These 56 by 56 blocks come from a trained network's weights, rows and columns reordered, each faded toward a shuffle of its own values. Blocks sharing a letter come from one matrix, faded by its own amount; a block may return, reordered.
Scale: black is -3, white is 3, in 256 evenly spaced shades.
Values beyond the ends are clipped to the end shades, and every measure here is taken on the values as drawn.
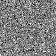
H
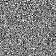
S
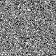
H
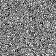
S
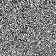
H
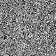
H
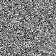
H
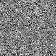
H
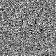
S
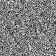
H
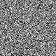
S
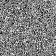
H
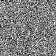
H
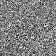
S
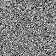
H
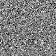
S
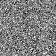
S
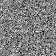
H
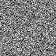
S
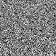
S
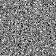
H
